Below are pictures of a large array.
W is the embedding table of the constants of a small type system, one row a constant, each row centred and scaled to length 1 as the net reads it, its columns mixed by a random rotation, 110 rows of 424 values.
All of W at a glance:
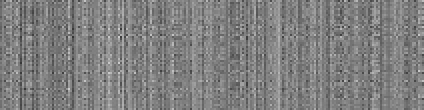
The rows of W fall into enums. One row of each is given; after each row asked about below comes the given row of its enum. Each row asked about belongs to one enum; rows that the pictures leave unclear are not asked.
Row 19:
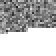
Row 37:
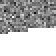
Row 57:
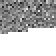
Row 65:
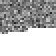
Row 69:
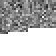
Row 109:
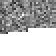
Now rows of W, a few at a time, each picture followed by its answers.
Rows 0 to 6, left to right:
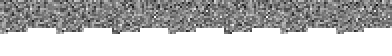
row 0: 19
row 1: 19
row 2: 69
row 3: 57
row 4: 69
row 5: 19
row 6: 57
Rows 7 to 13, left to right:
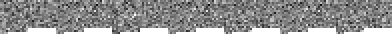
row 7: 19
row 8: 57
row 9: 109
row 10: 57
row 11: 65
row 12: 57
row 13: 65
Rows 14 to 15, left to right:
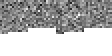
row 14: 57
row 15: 109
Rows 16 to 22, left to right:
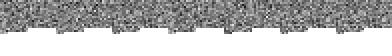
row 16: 19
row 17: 57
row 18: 65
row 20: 69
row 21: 65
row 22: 65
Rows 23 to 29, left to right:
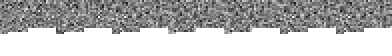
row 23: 57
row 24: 69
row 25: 37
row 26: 19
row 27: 19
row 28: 37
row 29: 37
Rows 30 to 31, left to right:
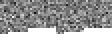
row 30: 37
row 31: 65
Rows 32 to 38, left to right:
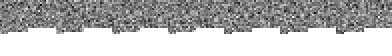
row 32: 57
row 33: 19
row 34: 65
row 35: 65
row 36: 37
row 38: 69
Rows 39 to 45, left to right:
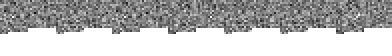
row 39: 37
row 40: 65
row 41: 37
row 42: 69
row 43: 65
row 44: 65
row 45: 109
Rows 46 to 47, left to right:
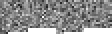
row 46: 69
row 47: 19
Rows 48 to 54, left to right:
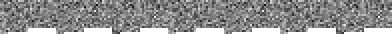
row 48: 19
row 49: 57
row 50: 69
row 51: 19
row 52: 57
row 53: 19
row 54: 69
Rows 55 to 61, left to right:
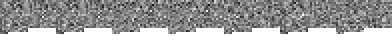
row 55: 69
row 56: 69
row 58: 57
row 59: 37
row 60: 109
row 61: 65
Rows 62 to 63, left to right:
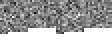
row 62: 37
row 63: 109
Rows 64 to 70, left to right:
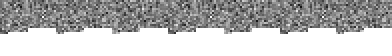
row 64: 69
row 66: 19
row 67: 69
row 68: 19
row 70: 65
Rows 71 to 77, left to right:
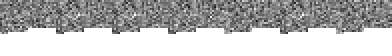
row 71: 65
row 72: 109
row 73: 109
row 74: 69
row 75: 19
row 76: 109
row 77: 19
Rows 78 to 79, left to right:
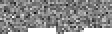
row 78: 37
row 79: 65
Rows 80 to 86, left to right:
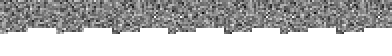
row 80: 19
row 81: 19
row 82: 69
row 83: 37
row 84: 69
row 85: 37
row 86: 69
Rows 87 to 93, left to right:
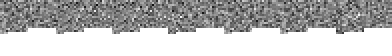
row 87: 19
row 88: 57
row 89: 57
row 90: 37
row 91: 19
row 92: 19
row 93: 109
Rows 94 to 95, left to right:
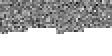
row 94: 65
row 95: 57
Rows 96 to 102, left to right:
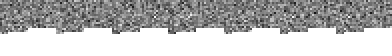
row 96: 65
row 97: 19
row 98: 69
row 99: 109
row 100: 65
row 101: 37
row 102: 37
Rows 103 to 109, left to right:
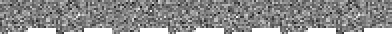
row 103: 65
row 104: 109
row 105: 57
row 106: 65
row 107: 37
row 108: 65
